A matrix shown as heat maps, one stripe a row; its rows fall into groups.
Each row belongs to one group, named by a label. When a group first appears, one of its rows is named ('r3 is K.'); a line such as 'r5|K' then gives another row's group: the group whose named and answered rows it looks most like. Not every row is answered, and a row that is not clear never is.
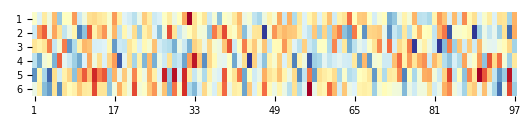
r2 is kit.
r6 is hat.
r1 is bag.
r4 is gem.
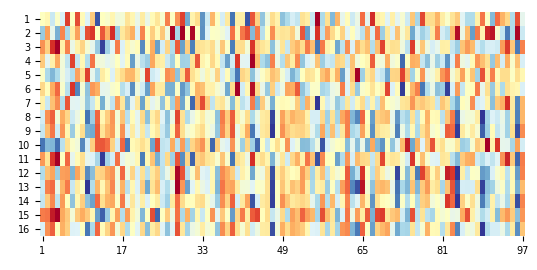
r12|kit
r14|kit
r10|gem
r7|gem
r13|kit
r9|kit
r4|bag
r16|kit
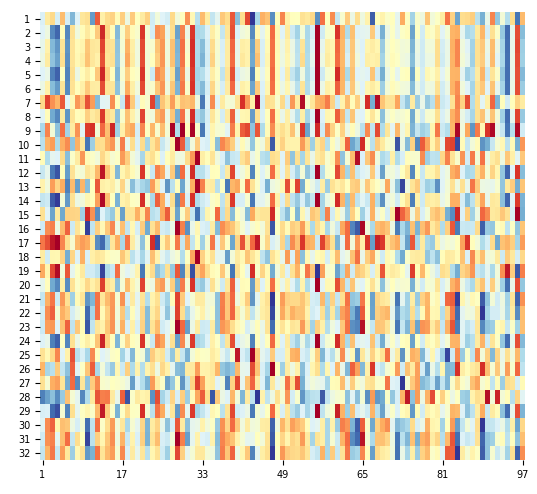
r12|hat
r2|hat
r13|bag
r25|bag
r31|kit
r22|kit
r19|gem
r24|hat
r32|kit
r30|kit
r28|gem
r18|bag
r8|hat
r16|kit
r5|hat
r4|hat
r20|hat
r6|hat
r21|kit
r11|bag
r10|kit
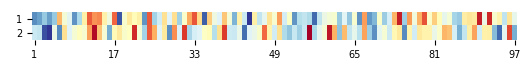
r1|gem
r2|hat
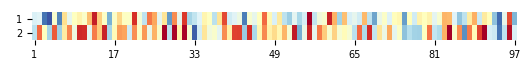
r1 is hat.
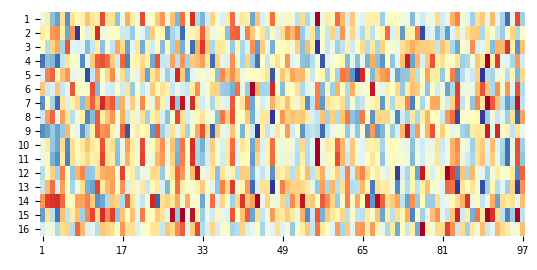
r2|bag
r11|hat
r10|hat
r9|gem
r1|hat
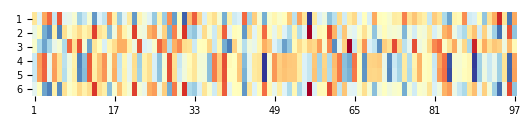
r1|gem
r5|kit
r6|hat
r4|kit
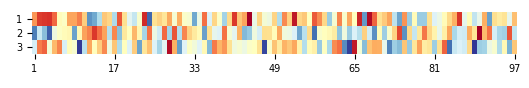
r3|kit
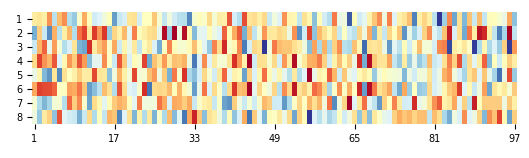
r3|kit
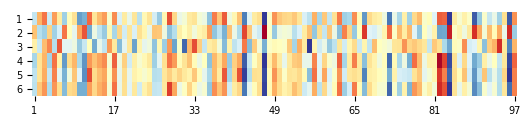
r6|kit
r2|bag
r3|gem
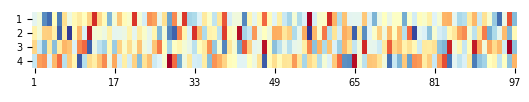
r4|kit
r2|bag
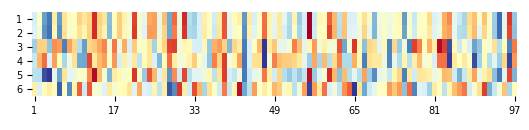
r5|hat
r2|hat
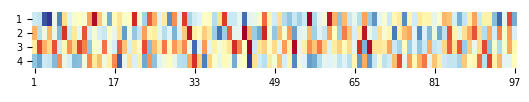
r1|hat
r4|gem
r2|bag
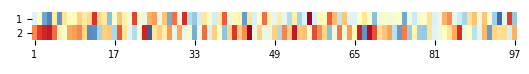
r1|hat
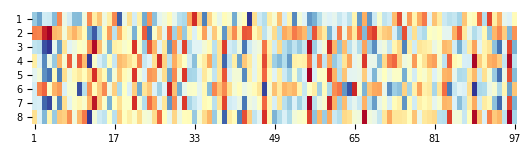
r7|hat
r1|gem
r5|hat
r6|kit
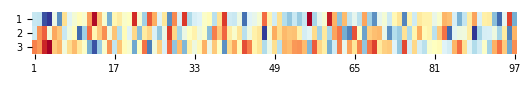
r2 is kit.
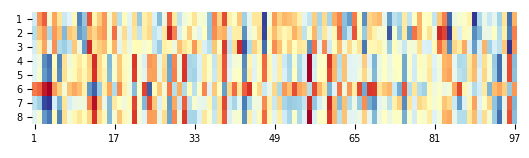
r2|kit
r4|hat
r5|hat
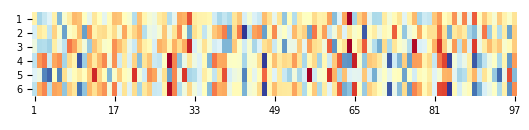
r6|kit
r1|bag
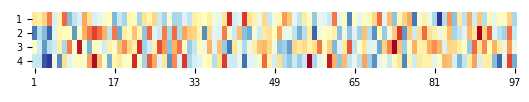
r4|hat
